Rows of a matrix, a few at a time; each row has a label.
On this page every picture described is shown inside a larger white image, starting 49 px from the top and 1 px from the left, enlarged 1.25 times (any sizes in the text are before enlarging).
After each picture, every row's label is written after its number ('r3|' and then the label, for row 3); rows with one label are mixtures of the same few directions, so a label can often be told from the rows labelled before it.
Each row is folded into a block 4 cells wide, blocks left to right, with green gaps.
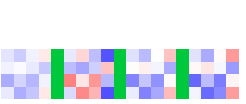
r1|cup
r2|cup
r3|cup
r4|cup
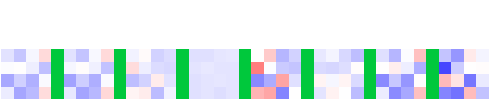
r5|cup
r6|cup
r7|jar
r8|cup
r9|jar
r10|cup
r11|cup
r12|jar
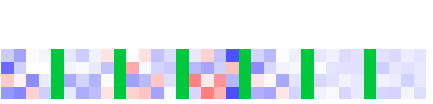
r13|jar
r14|cup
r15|jar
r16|cup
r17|jar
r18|jar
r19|jar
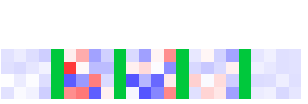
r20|cup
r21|jar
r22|cup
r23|cup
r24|jar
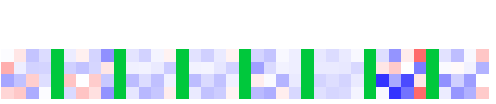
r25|jar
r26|cup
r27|cup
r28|cup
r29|jar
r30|cup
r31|cup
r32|cup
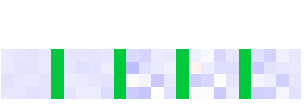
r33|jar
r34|cup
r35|jar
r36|jar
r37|jar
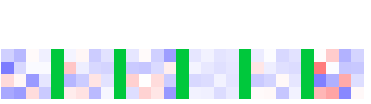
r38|jar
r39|jar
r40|cup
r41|jar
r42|jar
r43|jar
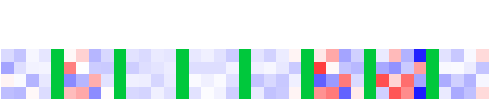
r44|jar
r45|jar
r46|jar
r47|cup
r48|cup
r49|jar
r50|cup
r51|cup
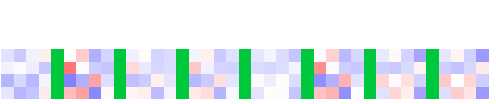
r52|cup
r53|jar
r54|jar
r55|jar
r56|cup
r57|jar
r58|cup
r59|cup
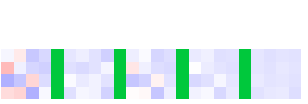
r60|jar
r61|cup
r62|jar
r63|jar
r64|cup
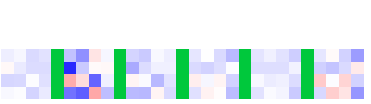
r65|jar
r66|jar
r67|jar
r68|cup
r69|cup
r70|cup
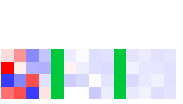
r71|jar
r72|jar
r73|jar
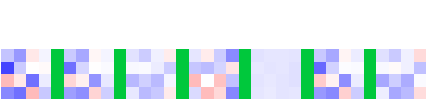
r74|jar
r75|jar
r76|cup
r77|cup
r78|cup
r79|jar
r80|cup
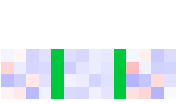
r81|jar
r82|jar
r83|jar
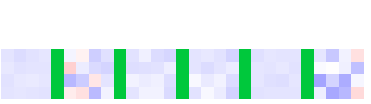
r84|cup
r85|jar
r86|cup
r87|cup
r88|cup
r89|cup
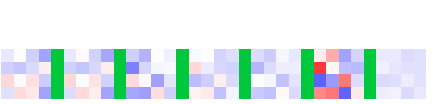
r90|cup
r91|cup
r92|jar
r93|jar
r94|jar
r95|jar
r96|jar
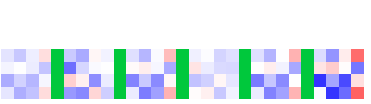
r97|cup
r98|jar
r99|cup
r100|jar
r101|cup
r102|cup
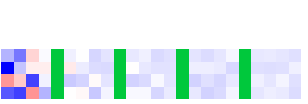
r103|jar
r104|jar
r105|jar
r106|cup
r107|cup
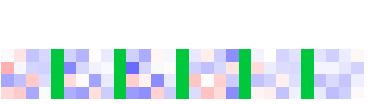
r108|jar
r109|jar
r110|jar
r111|cup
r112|jar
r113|cup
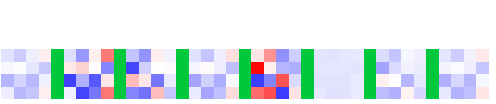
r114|cup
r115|cup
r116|jar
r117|cup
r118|jar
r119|cup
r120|jar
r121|cup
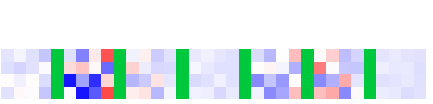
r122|cup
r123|cup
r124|jar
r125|jar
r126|cup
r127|jar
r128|jar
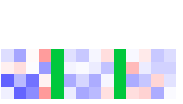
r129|cup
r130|cup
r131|jar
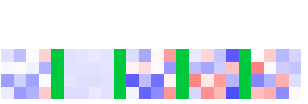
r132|cup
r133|jar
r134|cup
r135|cup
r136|jar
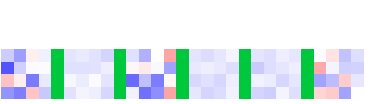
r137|jar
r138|cup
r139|cup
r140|cup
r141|jar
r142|jar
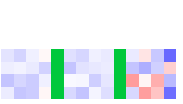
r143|cup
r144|jar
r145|cup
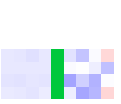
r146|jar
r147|cup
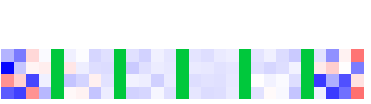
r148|jar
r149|jar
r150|jar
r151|cup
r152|cup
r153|cup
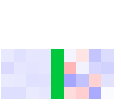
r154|jar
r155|jar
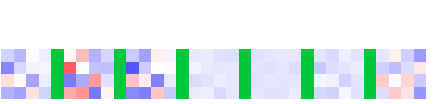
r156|jar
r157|jar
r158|jar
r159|jar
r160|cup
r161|jar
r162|cup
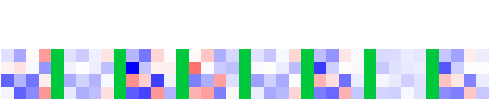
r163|cup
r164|cup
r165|jar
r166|jar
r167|cup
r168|jar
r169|jar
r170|jar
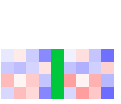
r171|cup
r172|cup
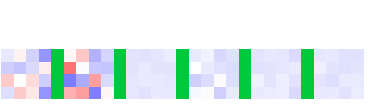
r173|cup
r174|jar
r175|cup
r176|jar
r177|cup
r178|jar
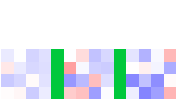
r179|jar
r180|jar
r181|cup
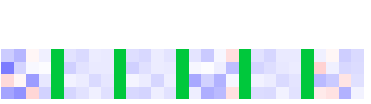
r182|jar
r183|jar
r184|jar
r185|cup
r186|jar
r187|jar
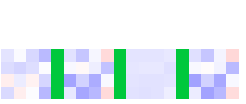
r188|cup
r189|cup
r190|cup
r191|cup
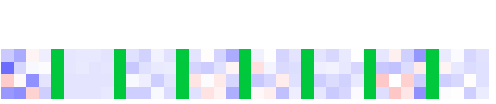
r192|jar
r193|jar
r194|jar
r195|cup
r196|jar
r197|cup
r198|cup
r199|jar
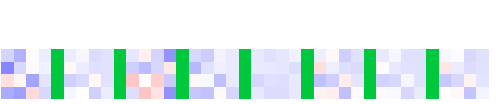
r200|jar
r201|jar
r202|cup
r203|jar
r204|cup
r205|jar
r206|jar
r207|jar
